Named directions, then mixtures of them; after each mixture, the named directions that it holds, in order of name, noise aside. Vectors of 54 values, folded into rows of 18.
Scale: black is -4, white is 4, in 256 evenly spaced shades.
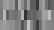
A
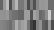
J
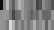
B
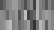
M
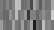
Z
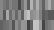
A, Z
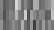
A, Z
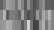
A, M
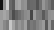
B, J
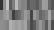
B, J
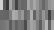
B, J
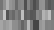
A, M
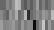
M, Z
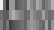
B, J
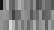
B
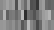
A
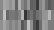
A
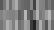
J, M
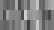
A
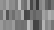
A, Z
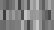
A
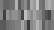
A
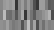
A, Z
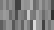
Z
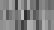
A, J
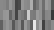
Z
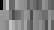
B, J
